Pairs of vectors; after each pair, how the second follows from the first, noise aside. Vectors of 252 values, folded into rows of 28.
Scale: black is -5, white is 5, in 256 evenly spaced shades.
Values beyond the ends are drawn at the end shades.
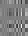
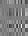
copied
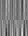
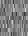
shuffled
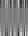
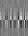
wrapped around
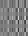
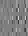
partly zeroed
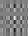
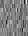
shuffled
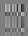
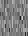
shuffled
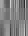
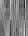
copied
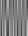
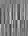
wrapped around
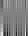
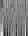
copied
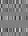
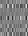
reversed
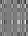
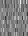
shuffled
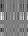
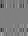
partly zeroed
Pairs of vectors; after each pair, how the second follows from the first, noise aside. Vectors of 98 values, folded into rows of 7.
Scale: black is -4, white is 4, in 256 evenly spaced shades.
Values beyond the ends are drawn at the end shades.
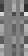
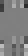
partly zeroed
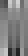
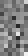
shuffled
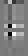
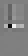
partly zeroed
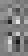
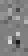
partly zeroed
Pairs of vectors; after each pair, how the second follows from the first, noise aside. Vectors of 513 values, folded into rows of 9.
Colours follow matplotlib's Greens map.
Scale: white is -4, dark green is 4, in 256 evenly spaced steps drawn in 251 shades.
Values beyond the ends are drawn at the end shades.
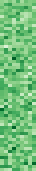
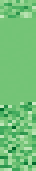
partly zeroed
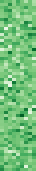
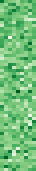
wrapped around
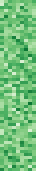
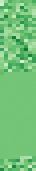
partly zeroed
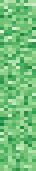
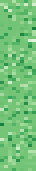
partly zeroed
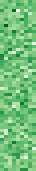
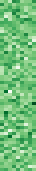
wrapped around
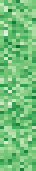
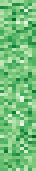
wrapped around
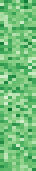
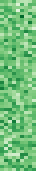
wrapped around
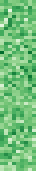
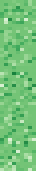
partly zeroed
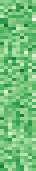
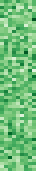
negated
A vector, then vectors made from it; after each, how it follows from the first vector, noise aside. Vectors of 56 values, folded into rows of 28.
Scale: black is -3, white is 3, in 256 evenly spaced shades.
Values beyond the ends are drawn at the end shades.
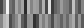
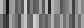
negated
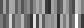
reversed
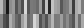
negated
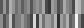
reversed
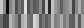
negated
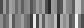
reversed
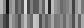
negated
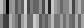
negated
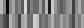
negated
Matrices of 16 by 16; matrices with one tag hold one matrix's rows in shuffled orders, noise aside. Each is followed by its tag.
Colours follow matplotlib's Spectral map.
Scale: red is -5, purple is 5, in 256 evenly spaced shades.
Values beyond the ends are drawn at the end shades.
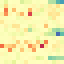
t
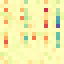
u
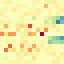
t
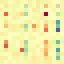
u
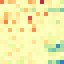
t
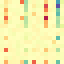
u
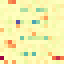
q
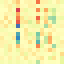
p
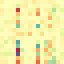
p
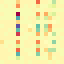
p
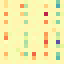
u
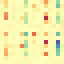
u
